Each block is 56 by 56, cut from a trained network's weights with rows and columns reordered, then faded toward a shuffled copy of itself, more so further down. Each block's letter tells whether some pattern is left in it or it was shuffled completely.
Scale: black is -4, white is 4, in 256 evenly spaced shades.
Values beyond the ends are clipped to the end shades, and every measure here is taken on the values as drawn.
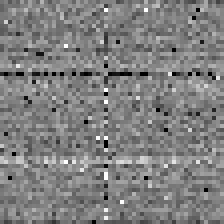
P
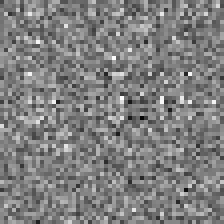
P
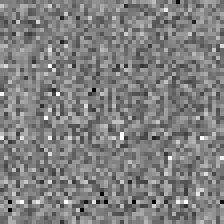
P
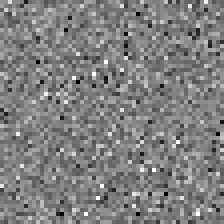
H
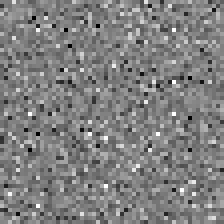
H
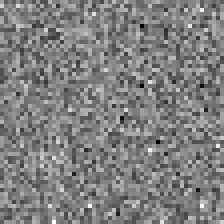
H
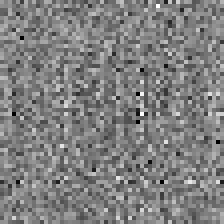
P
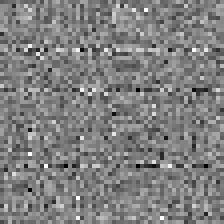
P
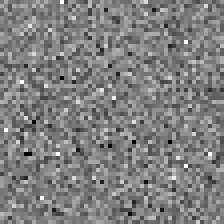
H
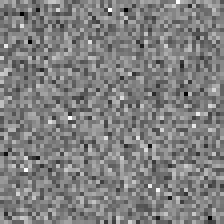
H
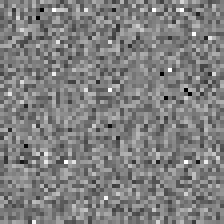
P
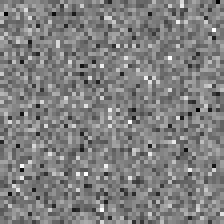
H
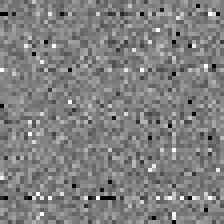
P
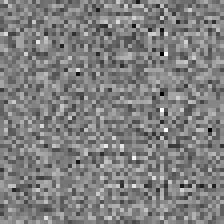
P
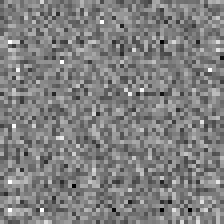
P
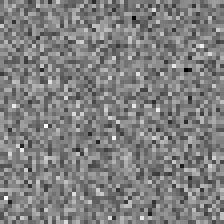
H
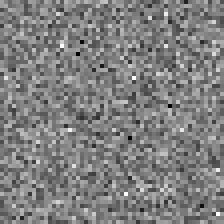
H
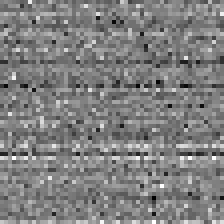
P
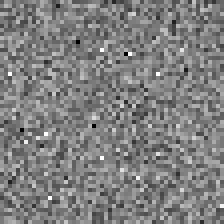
H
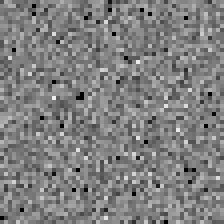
H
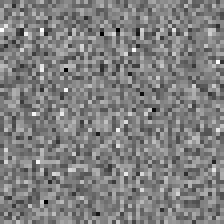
P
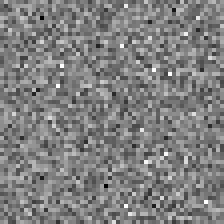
H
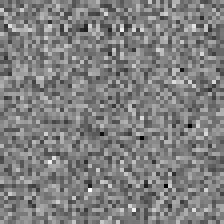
P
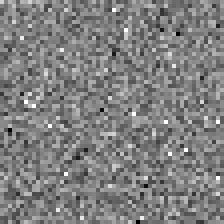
H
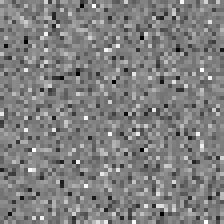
H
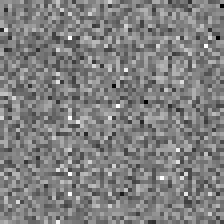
P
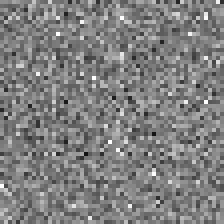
P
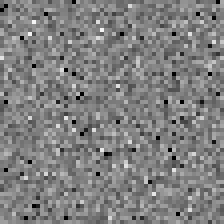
H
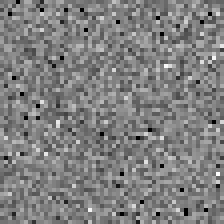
H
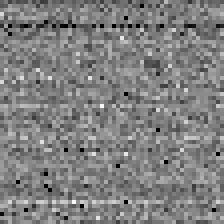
P
